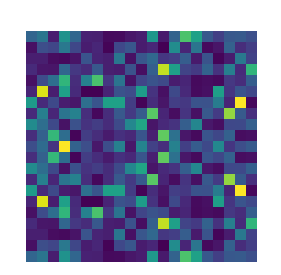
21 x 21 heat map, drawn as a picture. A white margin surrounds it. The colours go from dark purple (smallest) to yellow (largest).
Histogram: skewed, a long tail of high values. Mirror symmetry: top to bottom. Grain: fine. Slope: none. Average level on the scale: 20%. Stripes: none.
